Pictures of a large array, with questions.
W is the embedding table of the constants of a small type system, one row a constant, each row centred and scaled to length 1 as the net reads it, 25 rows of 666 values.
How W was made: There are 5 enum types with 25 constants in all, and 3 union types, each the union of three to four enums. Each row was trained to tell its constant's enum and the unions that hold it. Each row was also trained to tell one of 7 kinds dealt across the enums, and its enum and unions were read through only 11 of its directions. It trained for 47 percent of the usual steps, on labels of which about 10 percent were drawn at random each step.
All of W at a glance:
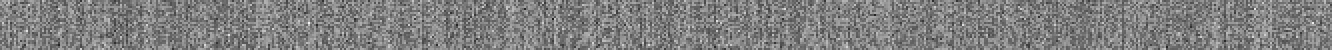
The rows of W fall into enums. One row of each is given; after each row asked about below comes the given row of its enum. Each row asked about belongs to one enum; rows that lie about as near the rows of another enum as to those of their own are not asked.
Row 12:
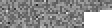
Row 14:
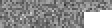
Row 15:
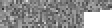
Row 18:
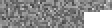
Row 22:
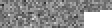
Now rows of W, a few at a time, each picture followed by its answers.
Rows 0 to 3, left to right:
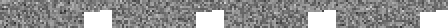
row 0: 12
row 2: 18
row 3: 14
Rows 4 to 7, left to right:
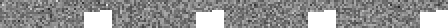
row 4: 14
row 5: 18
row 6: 18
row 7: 22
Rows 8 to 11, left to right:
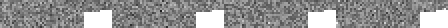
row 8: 14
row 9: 12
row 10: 12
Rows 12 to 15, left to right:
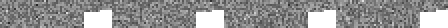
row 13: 22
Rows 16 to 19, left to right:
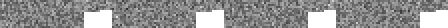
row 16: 18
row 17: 18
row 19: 22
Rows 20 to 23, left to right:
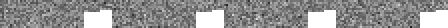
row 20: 22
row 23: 12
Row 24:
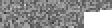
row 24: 14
